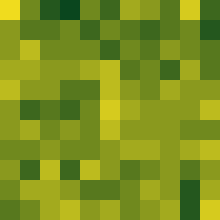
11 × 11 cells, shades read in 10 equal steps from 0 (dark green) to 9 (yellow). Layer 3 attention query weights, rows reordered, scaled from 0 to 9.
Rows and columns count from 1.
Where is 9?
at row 1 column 1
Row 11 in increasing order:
1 3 4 4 5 5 6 6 6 7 8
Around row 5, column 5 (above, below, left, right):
6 4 3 7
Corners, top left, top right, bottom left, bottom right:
9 2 3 8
